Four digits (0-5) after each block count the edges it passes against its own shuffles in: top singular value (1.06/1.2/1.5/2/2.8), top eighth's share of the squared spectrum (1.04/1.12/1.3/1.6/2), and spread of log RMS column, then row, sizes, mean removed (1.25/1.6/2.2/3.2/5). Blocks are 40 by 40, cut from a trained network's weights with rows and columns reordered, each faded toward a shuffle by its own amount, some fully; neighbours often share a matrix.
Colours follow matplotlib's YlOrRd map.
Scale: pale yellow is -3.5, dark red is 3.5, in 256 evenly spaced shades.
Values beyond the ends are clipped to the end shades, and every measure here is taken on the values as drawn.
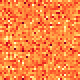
2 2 1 0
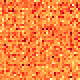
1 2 1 0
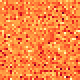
0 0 0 0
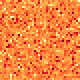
0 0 0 0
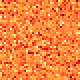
0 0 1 0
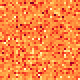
0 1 0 0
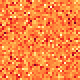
1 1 0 0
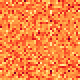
3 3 1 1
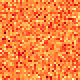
0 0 0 0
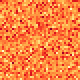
1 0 0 0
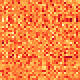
3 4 2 2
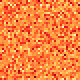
2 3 1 1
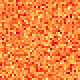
1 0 0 0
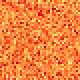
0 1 0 0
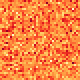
2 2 0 0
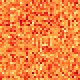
3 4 2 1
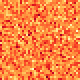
1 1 0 0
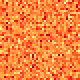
2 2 0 0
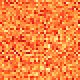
3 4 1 1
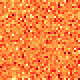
2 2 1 0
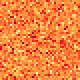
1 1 0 0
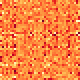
3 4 2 2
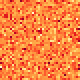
2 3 1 1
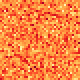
1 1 0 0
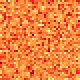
2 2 1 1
